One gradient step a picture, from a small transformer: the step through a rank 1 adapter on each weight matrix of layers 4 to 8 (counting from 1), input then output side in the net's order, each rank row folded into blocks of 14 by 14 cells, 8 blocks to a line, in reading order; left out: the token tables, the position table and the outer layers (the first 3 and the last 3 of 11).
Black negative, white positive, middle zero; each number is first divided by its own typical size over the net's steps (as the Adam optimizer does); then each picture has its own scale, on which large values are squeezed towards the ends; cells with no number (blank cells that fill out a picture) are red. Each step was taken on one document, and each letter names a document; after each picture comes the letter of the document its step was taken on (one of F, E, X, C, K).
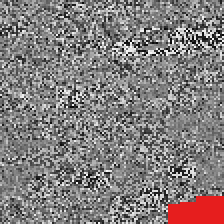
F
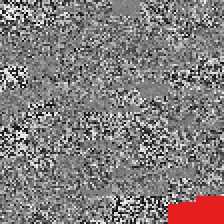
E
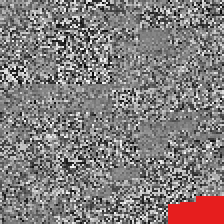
E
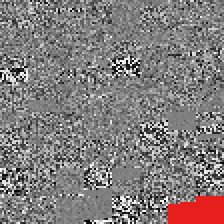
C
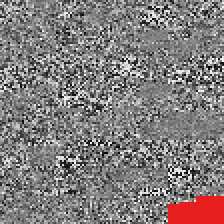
E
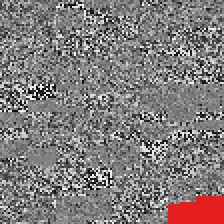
F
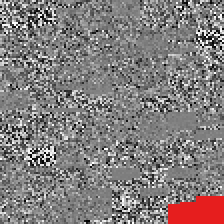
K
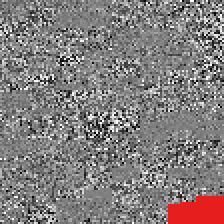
K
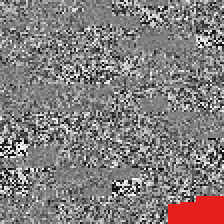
E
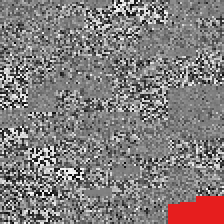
F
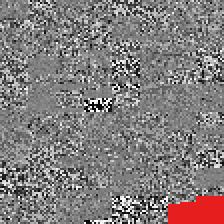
C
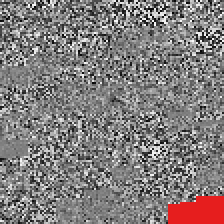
C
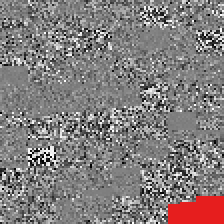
K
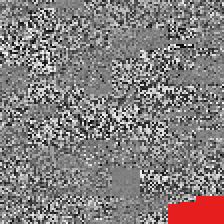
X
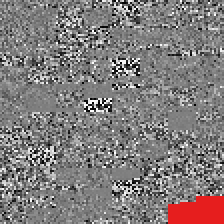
C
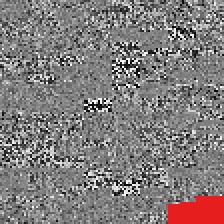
K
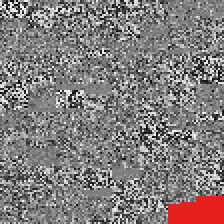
F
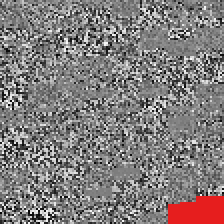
F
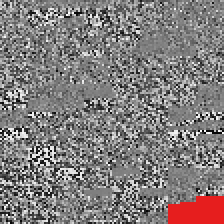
F
